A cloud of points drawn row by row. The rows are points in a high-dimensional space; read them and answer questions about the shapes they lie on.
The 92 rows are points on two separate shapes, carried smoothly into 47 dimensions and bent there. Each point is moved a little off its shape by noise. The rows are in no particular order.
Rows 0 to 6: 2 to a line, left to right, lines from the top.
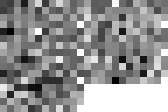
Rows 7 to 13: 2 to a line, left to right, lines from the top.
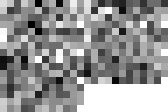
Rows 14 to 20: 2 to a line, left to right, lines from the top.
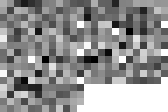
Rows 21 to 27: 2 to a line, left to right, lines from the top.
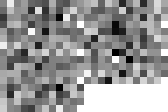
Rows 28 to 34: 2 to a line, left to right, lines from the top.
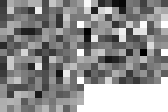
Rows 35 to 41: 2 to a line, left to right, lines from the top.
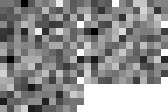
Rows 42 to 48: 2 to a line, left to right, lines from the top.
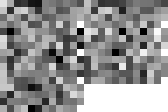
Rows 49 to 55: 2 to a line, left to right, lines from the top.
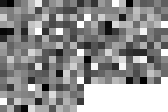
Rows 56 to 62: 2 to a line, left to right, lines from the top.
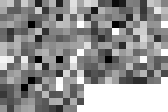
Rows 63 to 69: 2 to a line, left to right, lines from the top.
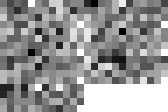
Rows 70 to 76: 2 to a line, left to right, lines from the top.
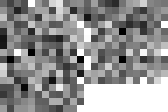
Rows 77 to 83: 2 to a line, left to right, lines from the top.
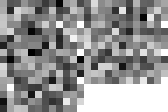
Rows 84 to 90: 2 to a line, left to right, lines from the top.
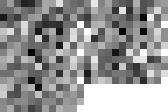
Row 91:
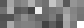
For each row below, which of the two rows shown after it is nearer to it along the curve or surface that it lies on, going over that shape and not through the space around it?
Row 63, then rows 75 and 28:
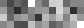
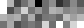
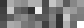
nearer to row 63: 75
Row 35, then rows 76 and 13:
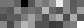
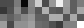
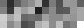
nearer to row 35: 76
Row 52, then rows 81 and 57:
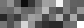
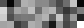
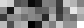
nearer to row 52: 57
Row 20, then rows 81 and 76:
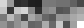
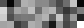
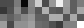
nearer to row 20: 76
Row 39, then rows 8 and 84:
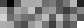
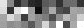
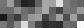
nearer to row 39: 8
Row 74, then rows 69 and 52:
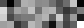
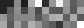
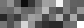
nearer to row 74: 69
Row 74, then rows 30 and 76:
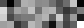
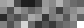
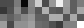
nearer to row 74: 76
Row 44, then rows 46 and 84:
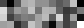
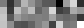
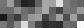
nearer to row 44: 46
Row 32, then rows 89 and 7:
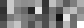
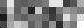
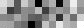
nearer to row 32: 89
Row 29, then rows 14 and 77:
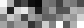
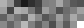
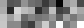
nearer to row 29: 14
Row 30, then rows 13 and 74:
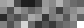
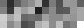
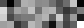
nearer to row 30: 13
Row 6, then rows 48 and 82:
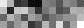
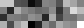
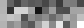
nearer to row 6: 48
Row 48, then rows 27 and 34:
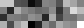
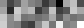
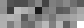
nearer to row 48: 34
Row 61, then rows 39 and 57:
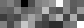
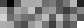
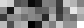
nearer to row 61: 57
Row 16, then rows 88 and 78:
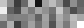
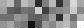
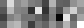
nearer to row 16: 88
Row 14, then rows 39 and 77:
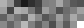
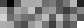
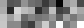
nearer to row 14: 77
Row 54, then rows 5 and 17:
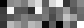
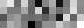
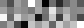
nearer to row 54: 5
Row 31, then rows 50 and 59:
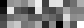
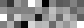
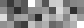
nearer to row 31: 59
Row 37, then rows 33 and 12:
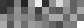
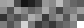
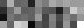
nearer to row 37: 33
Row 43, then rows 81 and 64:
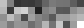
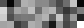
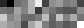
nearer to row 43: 64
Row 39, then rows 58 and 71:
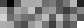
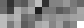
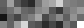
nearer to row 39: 58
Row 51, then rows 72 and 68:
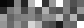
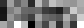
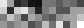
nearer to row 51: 68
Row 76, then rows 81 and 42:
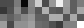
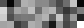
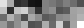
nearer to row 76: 42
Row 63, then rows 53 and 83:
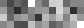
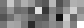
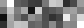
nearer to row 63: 53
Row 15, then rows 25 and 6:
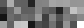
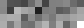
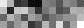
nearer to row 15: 6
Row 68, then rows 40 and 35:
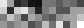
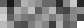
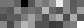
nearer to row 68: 35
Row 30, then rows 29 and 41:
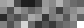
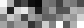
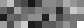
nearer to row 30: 41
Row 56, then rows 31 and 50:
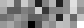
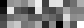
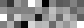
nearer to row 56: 31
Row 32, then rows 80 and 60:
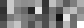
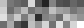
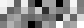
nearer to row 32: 60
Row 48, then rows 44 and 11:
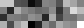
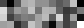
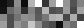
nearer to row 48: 11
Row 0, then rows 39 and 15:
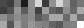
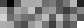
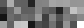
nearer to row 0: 39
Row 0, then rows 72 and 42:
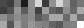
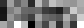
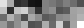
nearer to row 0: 42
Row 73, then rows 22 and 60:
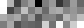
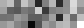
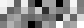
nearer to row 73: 22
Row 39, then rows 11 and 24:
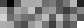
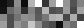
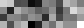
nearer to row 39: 11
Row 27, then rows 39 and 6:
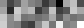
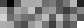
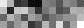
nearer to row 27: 39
